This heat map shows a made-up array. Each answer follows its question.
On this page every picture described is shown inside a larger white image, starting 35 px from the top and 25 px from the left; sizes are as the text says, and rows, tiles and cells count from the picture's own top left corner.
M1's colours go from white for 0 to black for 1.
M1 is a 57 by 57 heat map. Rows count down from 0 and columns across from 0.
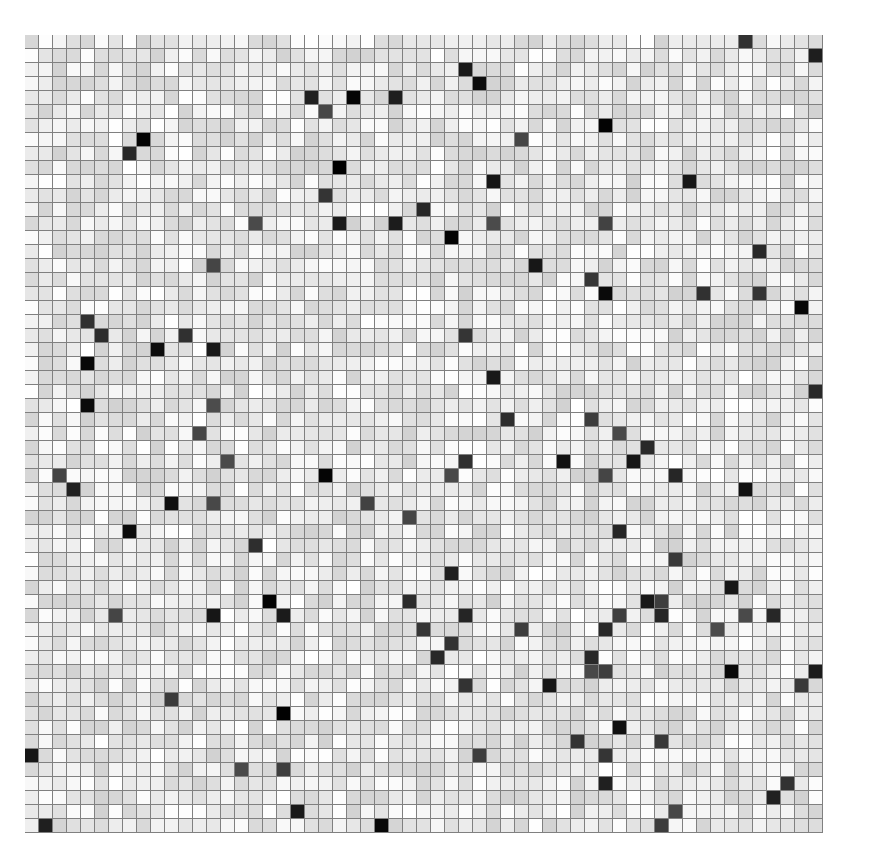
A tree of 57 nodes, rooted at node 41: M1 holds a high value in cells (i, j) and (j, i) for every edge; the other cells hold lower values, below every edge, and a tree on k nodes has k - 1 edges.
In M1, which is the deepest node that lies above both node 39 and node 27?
45
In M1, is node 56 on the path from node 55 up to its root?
no
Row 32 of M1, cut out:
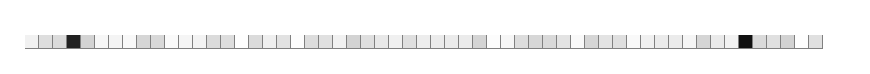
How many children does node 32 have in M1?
1
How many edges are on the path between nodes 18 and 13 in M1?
2
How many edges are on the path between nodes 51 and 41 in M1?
1
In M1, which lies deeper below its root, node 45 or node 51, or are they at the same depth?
the same depth
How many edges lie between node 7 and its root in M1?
3
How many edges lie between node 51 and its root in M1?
1
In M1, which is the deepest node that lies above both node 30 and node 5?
31
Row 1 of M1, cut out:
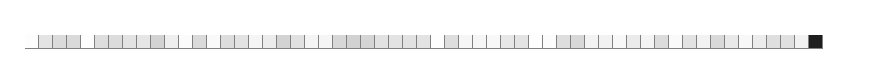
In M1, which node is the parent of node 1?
56
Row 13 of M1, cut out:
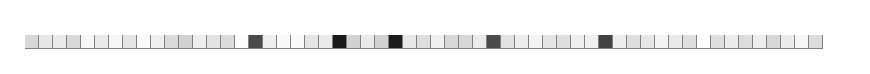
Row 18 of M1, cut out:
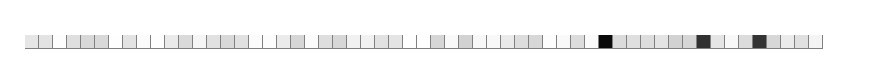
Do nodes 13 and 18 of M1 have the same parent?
yes
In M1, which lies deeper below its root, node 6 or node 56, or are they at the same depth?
node 56
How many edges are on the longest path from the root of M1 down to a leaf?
4
